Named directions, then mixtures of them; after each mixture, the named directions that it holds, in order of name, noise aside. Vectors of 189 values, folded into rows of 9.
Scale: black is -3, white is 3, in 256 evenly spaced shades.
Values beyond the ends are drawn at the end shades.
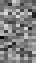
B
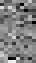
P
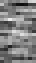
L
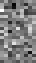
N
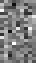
B, N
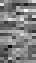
L, P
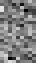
N, P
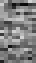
L, N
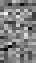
B, L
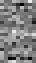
L, P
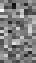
N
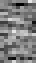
L, P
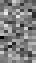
B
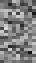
B, N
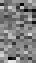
P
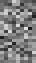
B
